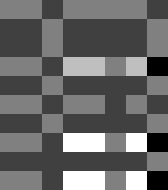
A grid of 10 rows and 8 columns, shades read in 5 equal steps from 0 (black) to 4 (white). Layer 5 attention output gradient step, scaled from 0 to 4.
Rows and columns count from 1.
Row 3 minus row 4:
-1 -1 1 -2 -2 -1 -2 2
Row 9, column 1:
1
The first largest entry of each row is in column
1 3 3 4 3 1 3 4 8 4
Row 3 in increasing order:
1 1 1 1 1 1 2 2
